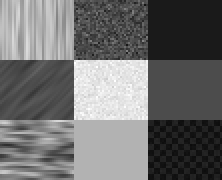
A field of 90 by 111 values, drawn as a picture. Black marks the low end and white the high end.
The table splits into 3 rows of 3 panels. Panel 1,1: high, streaked downward. Panel 1,2: low, fine-grained. Panel 1,3: very low, flat. Panel 2,1: low, slanting up to the right, faint in contrast. Panel 2,2: very high, fine-grained, faint in contrast. Panel 2,3: low, flat. Panel 3,1: middling, streaked across, strong in contrast. Panel 3,2: high, flat. Panel 3,3: very low, checkered, faint in contrast.
